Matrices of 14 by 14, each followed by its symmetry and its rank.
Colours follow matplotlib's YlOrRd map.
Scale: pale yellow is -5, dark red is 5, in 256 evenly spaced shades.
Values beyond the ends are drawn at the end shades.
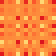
symmetric, rank one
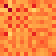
symmetric, rank three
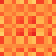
symmetric, rank one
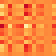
neither, rank one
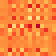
neither, rank two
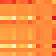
neither, rank one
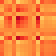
symmetric, rank one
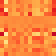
neither, rank two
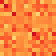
symmetric, rank three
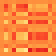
neither, rank one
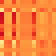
neither, rank one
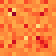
symmetric, rank three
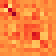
symmetric, rank three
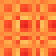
symmetric, rank one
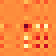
symmetric, rank one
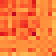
symmetric, rank three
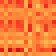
neither, rank two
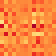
neither, rank two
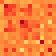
symmetric, rank three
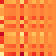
neither, rank one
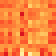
neither, rank two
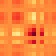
symmetric, rank one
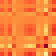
symmetric, rank one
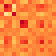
symmetric, rank three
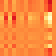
neither, rank one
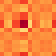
symmetric, rank one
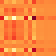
neither, rank one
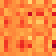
neither, rank two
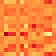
neither, rank two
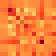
symmetric, rank three
